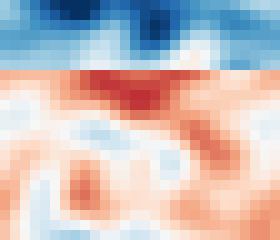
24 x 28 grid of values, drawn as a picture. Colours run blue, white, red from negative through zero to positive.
Lone odd cells: none. Roughest part: top middle. Average level on the scale: 50%. Seam: horizontal, 30% of the way down, the bottom part higher.
